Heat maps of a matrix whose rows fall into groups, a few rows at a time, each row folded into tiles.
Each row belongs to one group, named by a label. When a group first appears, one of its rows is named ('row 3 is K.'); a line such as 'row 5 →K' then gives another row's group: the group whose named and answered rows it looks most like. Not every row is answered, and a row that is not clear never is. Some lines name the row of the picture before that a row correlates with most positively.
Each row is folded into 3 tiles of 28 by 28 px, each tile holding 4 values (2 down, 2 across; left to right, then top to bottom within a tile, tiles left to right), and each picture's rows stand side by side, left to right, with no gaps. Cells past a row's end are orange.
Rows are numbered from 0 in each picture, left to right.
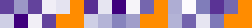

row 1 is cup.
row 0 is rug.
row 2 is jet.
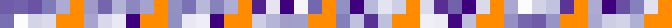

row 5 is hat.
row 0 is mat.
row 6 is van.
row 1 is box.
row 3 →cup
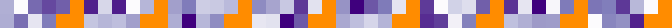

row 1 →cup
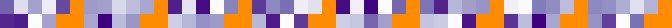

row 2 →cup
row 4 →cup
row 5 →box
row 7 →rug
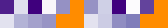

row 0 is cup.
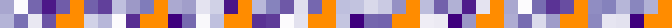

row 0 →jet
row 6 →jet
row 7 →box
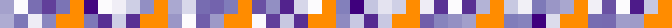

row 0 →jet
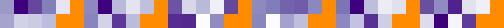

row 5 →rug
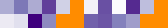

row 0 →hat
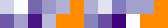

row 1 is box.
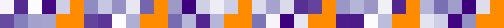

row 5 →hat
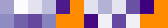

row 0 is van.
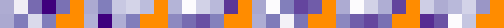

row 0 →jet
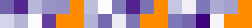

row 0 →box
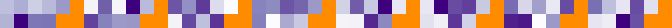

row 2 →rug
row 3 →mat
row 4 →hat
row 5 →hat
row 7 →hat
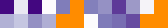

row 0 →cup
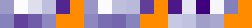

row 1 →van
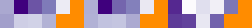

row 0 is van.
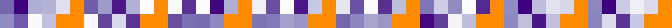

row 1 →rug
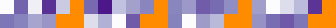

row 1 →box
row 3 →van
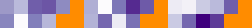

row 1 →jet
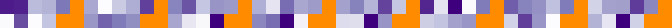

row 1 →van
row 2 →box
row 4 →hat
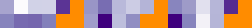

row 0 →van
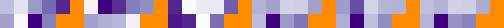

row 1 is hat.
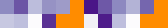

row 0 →box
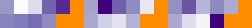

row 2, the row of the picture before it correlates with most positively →0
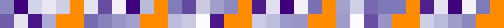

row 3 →cup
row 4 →mat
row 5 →cup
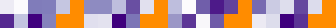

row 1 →hat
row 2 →jet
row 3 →hat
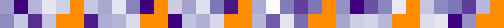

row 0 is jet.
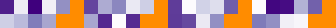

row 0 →cup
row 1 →rug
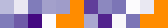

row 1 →rug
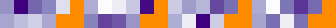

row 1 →van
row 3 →jet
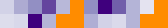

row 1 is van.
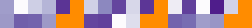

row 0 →van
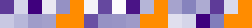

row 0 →cup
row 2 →hat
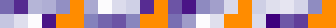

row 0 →box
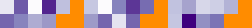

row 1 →jet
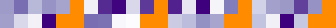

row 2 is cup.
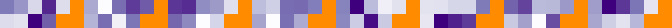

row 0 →hat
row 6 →box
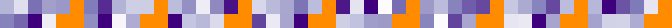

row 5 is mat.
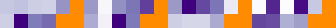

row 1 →mat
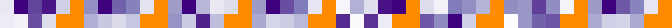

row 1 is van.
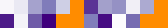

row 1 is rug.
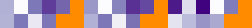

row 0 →jet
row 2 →cup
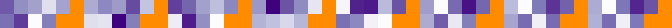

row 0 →rug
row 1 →hat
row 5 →jet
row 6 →jet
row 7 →jet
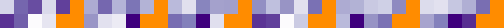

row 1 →box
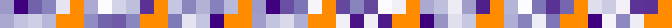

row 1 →van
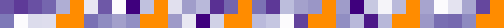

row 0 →mat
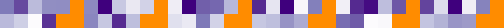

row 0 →box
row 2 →hat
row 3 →cup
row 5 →cup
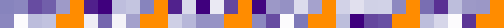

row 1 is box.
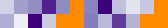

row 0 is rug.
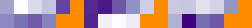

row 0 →van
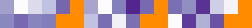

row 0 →van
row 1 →jet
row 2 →rug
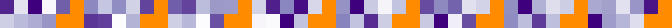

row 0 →cup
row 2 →box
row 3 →hat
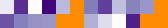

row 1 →box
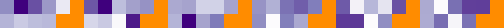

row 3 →mat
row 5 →jet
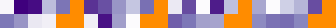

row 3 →van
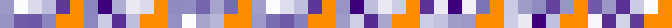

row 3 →van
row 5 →cup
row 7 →rug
